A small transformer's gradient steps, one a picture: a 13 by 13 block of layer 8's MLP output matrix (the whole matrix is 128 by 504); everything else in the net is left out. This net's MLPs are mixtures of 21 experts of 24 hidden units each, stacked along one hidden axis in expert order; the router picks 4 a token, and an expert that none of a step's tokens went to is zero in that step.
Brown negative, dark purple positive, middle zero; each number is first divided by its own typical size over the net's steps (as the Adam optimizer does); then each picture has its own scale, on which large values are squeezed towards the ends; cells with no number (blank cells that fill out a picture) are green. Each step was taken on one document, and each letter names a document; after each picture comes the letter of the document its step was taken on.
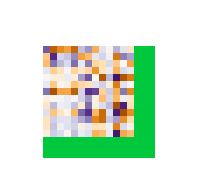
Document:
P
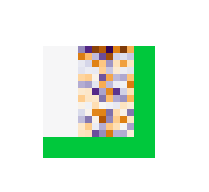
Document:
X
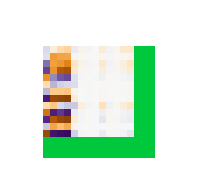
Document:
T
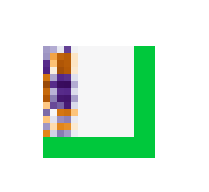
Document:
T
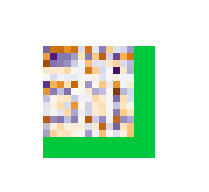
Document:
X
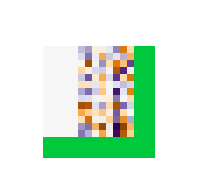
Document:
P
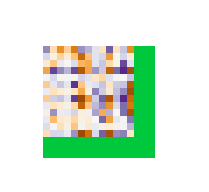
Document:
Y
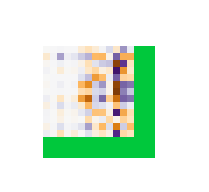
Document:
P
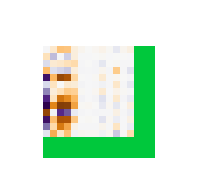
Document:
T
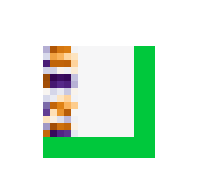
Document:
T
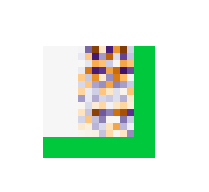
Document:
X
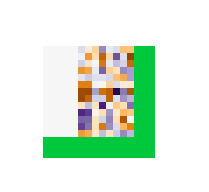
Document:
X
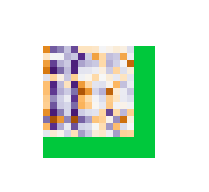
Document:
Y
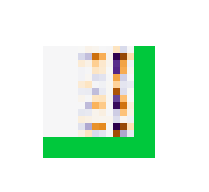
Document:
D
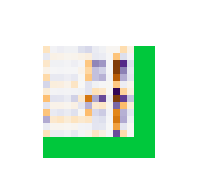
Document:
D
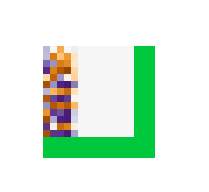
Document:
T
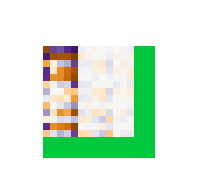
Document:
Y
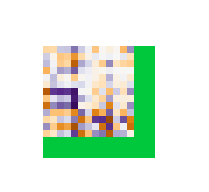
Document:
Y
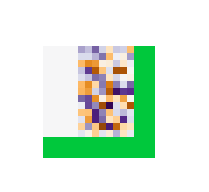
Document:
X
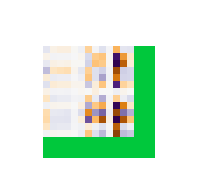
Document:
D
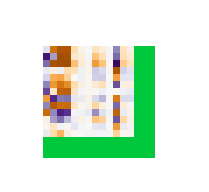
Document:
T
